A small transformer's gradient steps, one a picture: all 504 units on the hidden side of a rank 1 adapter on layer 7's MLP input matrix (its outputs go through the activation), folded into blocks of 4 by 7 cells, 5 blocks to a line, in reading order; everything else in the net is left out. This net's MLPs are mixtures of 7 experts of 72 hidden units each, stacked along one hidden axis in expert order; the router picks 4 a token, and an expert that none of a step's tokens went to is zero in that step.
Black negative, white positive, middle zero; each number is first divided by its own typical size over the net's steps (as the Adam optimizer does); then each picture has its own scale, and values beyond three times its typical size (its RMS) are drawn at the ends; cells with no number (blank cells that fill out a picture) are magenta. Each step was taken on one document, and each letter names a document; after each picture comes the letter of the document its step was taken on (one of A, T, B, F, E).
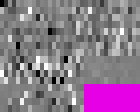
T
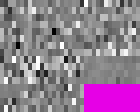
T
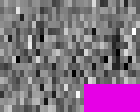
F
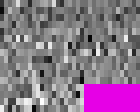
F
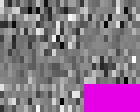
F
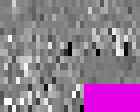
T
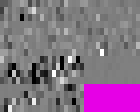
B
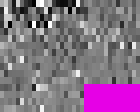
F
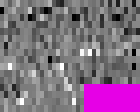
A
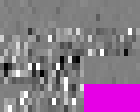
B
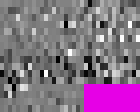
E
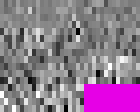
F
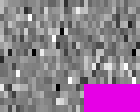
A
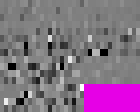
B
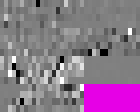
B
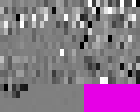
E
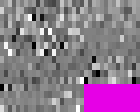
A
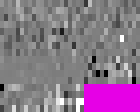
A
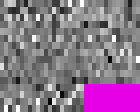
F
